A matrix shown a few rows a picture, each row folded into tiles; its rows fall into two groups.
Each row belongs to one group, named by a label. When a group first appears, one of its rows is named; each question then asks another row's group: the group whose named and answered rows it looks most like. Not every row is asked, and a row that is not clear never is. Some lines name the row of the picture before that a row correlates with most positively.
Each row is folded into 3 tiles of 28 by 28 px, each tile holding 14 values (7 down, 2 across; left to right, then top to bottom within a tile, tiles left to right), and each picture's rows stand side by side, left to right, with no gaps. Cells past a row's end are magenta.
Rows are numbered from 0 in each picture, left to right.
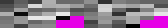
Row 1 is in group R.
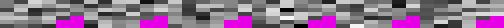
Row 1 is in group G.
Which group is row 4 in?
G
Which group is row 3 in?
R
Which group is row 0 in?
R
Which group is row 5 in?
R
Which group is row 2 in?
G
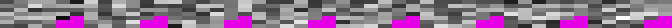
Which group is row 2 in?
G
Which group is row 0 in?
R
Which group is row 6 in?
R
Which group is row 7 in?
R
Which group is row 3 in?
G
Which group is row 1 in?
G
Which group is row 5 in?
G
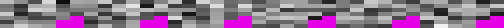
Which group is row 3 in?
R
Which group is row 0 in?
G
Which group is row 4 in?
R
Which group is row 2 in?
G
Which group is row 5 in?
G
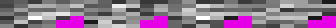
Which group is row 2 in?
R
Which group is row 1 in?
G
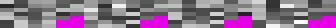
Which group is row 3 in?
G
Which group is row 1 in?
G
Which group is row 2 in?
G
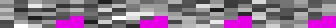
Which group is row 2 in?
G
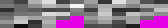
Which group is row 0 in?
R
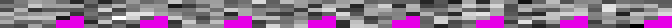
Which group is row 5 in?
R
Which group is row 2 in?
G
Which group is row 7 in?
R
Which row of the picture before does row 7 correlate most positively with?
1
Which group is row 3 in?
G
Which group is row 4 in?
G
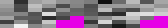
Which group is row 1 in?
R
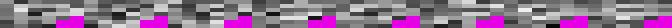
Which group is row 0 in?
R
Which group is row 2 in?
G
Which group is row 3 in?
R
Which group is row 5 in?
R
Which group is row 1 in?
G
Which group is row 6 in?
R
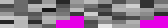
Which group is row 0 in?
G
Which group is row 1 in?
G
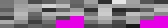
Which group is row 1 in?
R
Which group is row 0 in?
R
